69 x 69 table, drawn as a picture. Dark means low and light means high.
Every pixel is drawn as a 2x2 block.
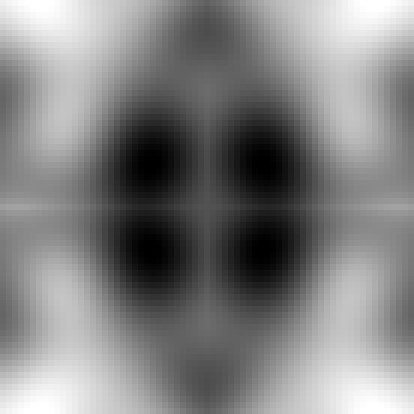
Stripes: none. Ninth with the lowest average: centre. Grain: smooth. Slope: none. Mirror symmetry: left to right and top to bottom. Seam: none.
